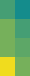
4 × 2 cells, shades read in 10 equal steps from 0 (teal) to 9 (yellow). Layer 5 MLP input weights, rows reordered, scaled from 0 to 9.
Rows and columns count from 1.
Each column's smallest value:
2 0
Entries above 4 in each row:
0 0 0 1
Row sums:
2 6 7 13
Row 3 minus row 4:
-5 -1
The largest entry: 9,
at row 4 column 1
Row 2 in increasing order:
2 4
